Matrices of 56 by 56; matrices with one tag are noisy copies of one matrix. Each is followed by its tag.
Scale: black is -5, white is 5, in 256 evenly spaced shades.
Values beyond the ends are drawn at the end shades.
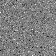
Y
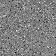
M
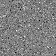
M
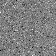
Y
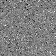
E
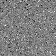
E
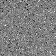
E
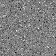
M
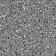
M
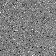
Y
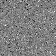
E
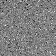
E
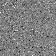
Y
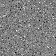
M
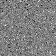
E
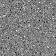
M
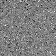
E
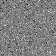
E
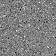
M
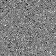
E
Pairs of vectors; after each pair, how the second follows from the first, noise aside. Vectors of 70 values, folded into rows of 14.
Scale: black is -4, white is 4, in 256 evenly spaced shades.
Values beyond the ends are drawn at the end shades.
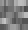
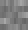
shrunk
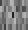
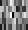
scaled up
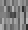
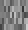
sign-scrambled
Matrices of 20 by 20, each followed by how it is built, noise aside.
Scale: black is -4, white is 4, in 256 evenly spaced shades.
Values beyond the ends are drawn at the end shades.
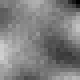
smooth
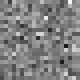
noise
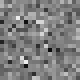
noise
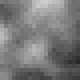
smooth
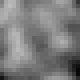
smooth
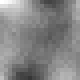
smooth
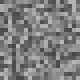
noise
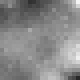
smooth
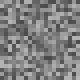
noise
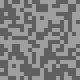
noise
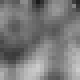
smooth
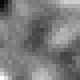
smooth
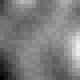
smooth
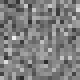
noise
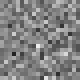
noise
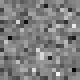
noise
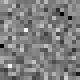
noise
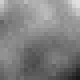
smooth
